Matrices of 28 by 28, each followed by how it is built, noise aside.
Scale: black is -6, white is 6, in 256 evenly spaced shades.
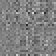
low rank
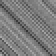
Toeplitz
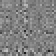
low rank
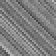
Toeplitz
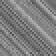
Toeplitz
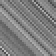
Toeplitz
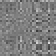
low rank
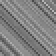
Toeplitz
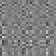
low rank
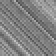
Toeplitz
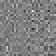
low rank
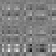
low rank
